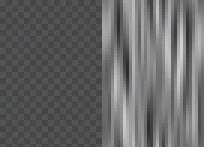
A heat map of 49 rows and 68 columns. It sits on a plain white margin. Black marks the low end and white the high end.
It is made of 1 by 2 panels. Panel 1,1: low, checkered, faint in contrast. Panel 1,2: middling, streaked downward, strong in contrast.
